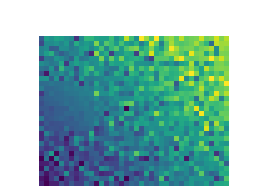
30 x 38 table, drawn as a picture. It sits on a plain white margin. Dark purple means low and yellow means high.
In the middle left lies a patch that is calmer than the rest. No single row or column stands out from its neighbours. Values rise toward the top right. The middle left is the smoothest part. No regular stripes run through it. Fine speckle covers the field. The bottom left is the ninth with the lowest average. The top right is the ninth with the highest average.
